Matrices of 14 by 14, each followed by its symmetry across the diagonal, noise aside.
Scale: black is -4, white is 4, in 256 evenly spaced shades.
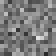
neither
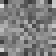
antisymmetric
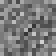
symmetric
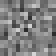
antisymmetric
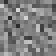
antisymmetric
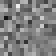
antisymmetric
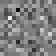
antisymmetric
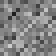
symmetric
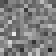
neither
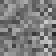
neither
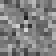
antisymmetric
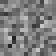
neither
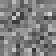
symmetric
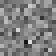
neither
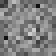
symmetric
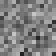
symmetric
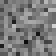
neither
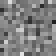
antisymmetric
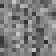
neither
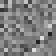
antisymmetric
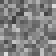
symmetric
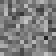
neither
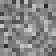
symmetric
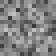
symmetric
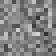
neither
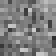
antisymmetric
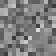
symmetric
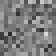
neither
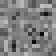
symmetric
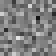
antisymmetric
